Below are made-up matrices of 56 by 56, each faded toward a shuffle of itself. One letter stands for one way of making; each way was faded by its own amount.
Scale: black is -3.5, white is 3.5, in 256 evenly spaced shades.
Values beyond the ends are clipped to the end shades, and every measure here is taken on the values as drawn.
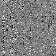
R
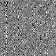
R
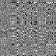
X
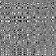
X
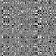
X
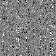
R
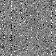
R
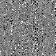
R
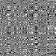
X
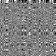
X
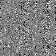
R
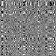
X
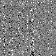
R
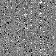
R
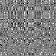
X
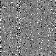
R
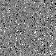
R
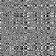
X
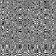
X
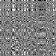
X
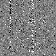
R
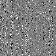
R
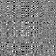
X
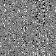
R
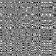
X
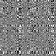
X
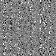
R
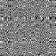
X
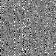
R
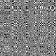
X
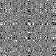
X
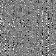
R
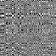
X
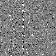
R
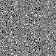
R
